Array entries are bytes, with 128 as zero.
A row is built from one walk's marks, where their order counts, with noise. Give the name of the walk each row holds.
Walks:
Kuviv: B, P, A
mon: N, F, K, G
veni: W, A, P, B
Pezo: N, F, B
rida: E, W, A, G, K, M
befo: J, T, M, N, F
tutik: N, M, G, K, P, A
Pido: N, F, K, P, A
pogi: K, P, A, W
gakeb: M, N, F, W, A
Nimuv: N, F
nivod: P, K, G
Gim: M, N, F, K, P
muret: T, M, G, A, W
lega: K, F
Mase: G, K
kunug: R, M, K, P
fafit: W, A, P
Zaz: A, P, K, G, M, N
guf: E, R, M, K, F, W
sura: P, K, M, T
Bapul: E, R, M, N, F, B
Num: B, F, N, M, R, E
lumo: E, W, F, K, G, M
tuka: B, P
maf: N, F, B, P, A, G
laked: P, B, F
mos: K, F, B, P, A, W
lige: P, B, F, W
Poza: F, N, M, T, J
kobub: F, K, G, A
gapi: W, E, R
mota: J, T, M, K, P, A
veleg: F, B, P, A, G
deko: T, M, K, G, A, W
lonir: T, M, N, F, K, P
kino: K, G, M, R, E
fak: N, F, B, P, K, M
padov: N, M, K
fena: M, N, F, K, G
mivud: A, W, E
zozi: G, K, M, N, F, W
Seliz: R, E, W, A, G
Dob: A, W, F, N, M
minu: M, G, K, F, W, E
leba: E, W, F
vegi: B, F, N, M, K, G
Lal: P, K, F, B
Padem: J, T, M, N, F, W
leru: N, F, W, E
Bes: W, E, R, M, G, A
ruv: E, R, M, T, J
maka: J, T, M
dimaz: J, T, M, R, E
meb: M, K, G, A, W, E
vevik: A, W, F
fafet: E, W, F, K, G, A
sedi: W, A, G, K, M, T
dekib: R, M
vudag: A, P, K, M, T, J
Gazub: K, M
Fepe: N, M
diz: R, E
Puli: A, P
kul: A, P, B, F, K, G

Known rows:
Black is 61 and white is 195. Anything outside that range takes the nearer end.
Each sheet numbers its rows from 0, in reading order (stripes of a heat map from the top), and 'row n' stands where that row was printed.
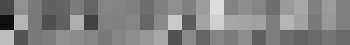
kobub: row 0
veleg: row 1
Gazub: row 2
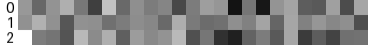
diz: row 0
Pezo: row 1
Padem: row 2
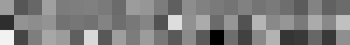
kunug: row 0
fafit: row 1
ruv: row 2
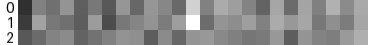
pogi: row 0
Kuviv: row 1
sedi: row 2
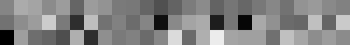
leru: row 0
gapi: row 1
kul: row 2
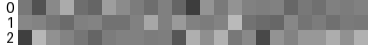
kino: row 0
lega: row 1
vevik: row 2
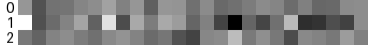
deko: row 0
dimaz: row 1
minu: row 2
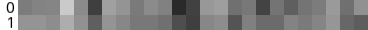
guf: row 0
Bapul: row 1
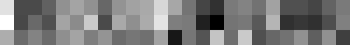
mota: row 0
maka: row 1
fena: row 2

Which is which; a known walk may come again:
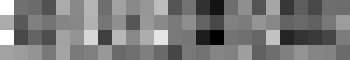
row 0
Padem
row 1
muret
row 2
maka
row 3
gakeb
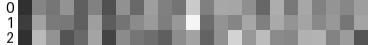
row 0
pogi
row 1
Kuviv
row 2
maf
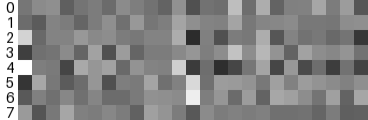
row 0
mon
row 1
Mase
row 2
padov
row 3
Zaz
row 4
Poza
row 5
lige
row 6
Puli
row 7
kunug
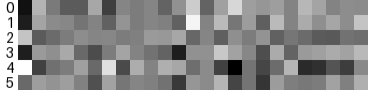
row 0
veleg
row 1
veni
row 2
Gazub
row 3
fafet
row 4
dimaz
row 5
leba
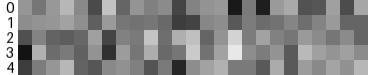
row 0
diz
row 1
Bapul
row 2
Lal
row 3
mos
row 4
rida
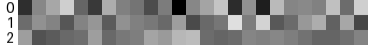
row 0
Seliz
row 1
vegi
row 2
vudag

